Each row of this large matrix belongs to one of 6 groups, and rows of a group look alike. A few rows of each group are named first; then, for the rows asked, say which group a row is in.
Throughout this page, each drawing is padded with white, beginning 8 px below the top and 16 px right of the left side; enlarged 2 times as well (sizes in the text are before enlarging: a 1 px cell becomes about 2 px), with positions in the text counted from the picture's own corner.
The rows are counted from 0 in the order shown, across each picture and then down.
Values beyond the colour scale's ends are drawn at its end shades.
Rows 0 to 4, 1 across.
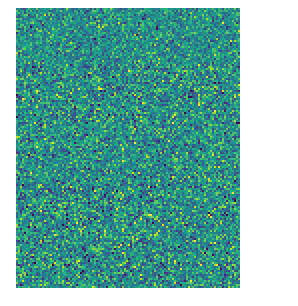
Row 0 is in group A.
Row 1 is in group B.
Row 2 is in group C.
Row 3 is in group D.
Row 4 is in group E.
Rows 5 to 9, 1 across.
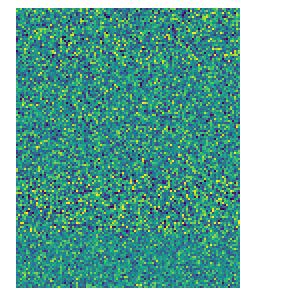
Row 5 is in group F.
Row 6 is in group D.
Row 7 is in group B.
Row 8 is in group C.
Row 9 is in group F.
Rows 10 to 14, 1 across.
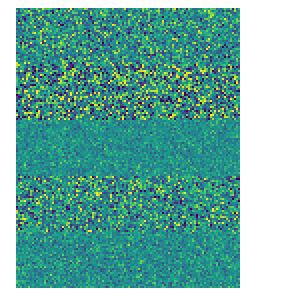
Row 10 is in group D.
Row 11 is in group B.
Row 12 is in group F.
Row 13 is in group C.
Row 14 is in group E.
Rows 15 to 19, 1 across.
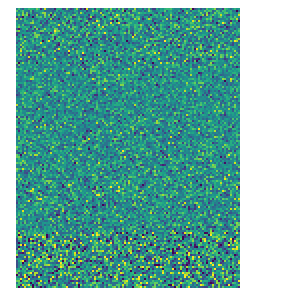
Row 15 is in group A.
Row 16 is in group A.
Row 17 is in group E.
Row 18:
A
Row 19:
F
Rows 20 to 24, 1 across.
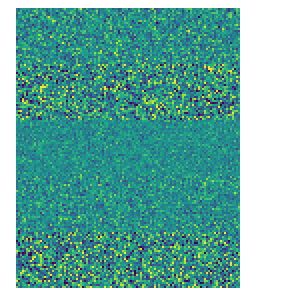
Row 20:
F
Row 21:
D
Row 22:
D
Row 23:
F
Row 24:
D
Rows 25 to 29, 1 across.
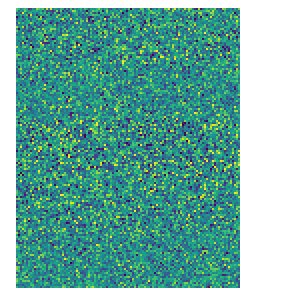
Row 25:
D
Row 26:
F
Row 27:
F
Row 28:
F
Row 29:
E
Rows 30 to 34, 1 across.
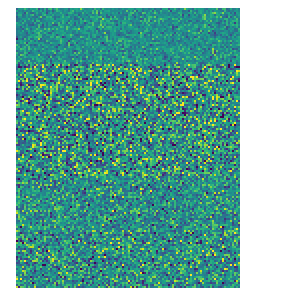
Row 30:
F
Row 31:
C
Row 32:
D
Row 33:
E
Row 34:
A
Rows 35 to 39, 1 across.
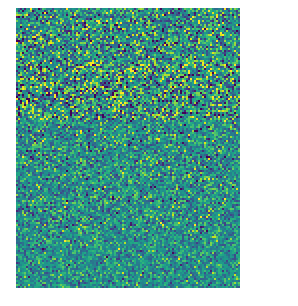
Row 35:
E
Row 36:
C
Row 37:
D
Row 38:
D
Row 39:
F
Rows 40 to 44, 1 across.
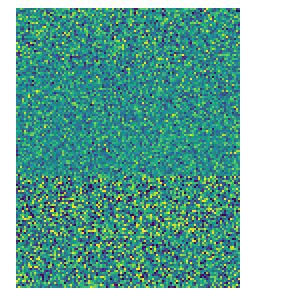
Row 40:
C
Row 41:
B
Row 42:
A
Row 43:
D
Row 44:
E
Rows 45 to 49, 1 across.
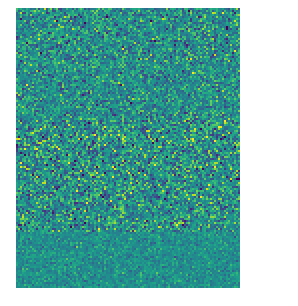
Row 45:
F
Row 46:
E
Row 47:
A
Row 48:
C
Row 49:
D
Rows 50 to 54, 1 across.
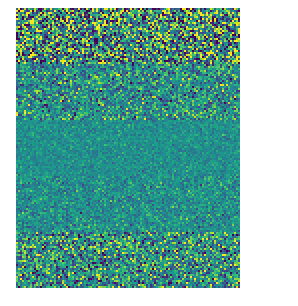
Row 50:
A
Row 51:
B
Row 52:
A
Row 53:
D
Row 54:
A
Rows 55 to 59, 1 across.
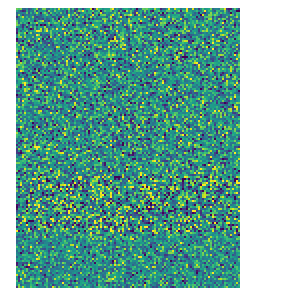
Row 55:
C
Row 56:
B
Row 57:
B
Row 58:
F
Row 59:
C
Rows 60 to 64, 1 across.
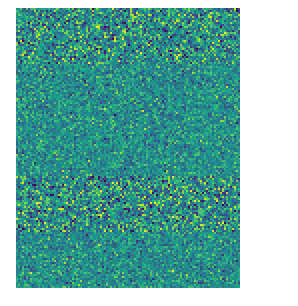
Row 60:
C
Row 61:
E
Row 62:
C
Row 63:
B
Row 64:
D
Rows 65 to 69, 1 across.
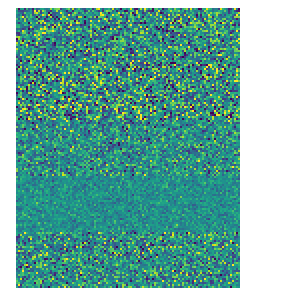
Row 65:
C
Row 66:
F
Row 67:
B
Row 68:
B
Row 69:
D
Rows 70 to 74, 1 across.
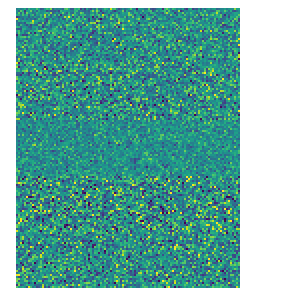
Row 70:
A
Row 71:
E
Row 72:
D
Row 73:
E
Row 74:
D
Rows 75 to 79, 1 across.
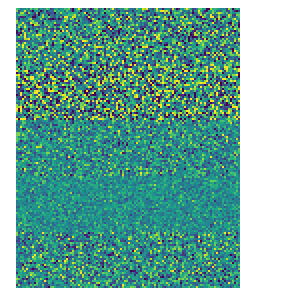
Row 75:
B
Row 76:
A
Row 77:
B
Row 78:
F
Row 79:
D
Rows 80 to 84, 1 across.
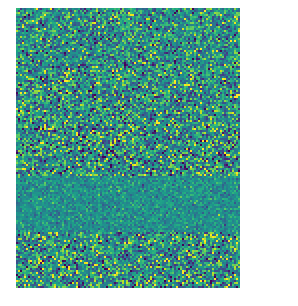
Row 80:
A
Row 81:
A
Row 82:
E
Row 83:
A
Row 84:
F
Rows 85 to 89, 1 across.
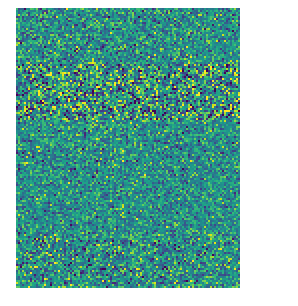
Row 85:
E
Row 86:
F
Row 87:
C
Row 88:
C
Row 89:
E
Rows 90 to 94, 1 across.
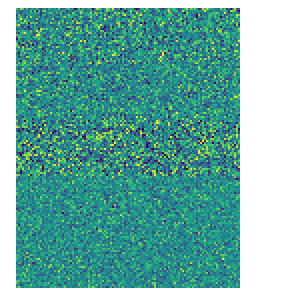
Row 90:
C
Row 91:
B
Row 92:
E
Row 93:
C
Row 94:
E
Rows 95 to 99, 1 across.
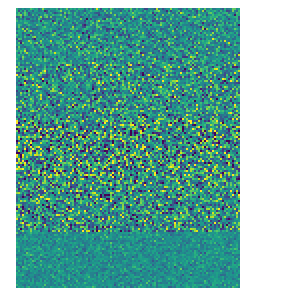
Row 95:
E
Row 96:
A
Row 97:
E
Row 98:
C
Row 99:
E
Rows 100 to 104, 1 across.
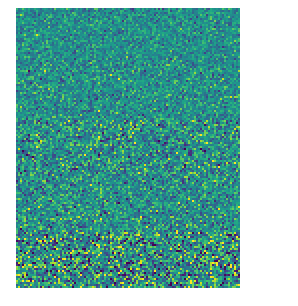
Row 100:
B
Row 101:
A
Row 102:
C
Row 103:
F
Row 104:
E
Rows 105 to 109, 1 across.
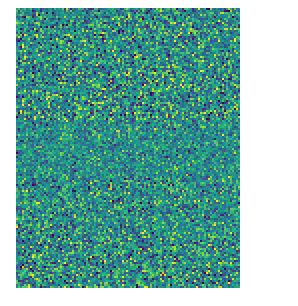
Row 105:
B
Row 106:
B
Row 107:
B
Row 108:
B
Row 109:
D
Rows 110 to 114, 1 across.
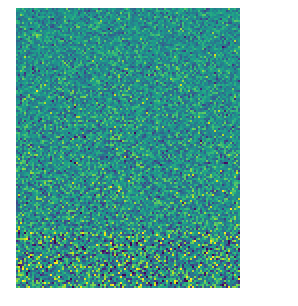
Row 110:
B
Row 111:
B
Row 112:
E
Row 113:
A
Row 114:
E
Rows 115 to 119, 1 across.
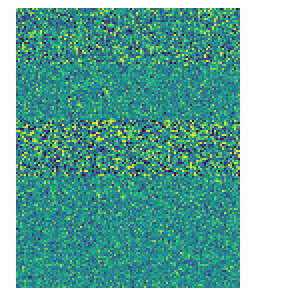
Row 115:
D
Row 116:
F
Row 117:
A
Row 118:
A
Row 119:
B
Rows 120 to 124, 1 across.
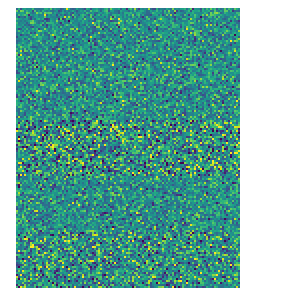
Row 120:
A
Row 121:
C
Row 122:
A
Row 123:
E
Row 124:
A
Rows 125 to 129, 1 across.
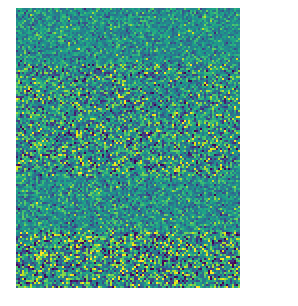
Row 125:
F
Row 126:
E
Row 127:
D
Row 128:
B
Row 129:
C
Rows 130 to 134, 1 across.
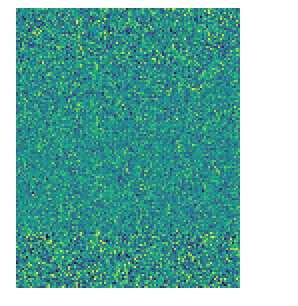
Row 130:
D
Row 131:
F
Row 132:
F
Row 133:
F
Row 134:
F
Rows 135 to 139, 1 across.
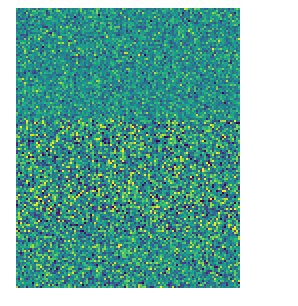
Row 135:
F
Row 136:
B
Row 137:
C
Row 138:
A
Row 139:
A
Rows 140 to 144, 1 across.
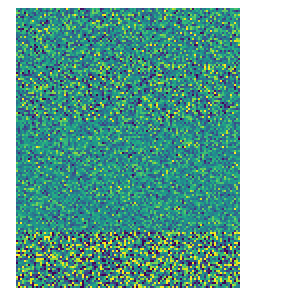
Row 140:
A
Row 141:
D
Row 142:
B
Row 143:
A
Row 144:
A
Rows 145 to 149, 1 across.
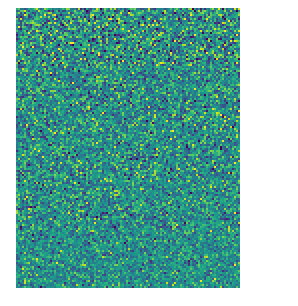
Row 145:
A
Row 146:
E
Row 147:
F
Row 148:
E
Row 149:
B
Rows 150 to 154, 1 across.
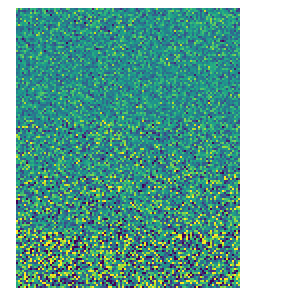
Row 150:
C
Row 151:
D
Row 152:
E
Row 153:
A
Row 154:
F
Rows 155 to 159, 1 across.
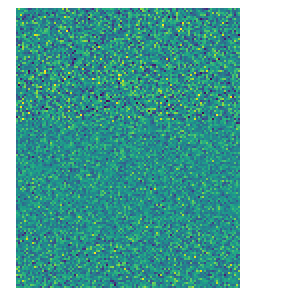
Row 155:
B
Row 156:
A
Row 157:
C
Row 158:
F
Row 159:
E
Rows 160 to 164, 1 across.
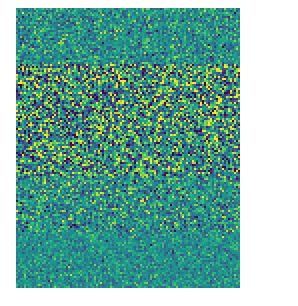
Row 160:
D
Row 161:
A
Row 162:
D
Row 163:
C
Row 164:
F
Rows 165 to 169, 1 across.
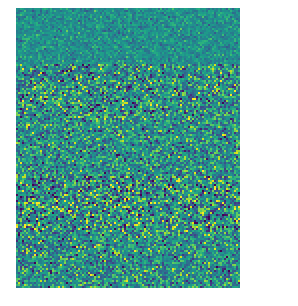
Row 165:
B
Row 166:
D
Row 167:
A
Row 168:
B
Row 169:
D
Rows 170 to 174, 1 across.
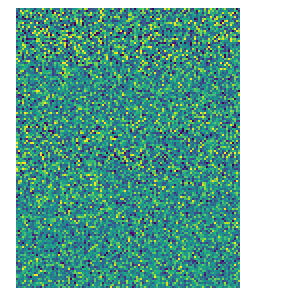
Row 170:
D
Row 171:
B
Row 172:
E
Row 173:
F
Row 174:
B
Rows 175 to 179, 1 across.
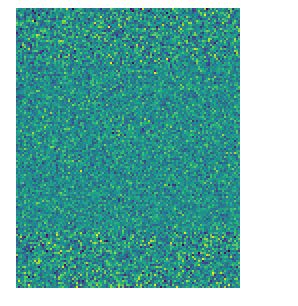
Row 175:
B
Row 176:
B
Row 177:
A
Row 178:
B
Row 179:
F
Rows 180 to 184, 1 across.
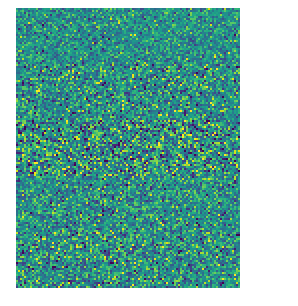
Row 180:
A
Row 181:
C
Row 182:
B
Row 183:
D
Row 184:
C
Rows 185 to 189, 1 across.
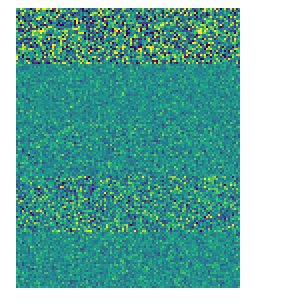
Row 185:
D
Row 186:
C
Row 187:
C
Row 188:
D
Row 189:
C
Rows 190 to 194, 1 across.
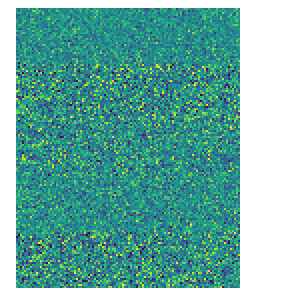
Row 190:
F
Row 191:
E
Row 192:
D
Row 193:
E
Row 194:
D
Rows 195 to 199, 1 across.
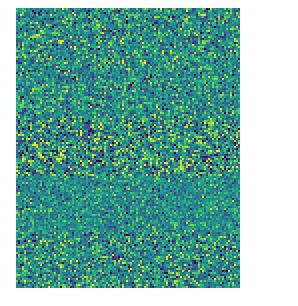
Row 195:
B
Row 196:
D
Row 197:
D
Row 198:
E
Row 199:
B
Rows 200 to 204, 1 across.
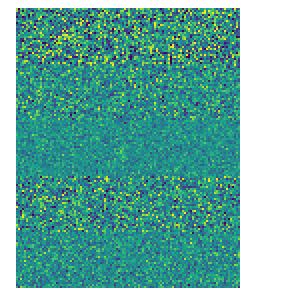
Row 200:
D
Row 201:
C
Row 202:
C
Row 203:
D
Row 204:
A
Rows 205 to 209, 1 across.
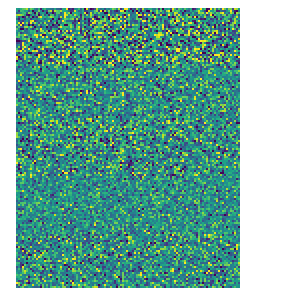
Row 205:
B
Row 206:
C
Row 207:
C
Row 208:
B
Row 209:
D
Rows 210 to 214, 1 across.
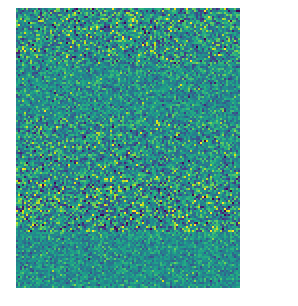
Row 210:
C
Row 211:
B
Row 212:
E
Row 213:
E
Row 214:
D
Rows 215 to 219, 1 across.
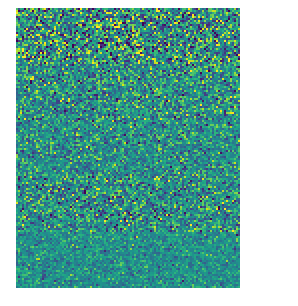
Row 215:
E
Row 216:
A
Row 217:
C
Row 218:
E
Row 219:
C
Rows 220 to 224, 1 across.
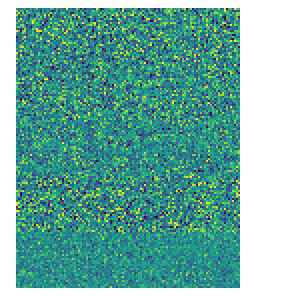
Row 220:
A
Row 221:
D
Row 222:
D
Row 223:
E
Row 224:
D
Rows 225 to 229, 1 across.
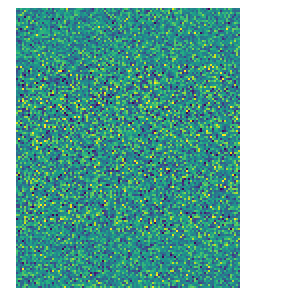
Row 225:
B
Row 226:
D
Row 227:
A
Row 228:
F
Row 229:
D
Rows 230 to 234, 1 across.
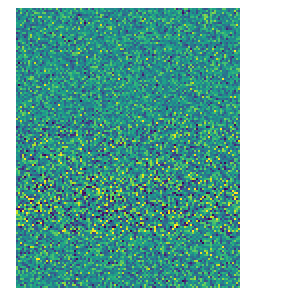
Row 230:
F
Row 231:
A
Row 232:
D
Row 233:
E
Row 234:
C
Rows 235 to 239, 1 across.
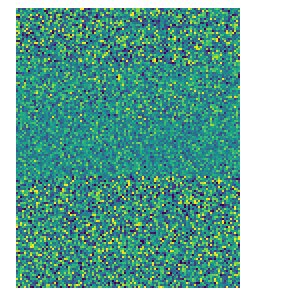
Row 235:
E
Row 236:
A
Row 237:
F
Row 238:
B
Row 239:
A
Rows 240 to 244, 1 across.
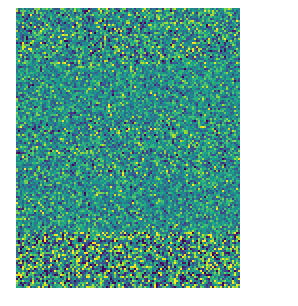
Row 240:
D
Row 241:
C
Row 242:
B
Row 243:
E
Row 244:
E
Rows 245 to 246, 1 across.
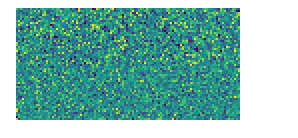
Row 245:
C
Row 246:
A
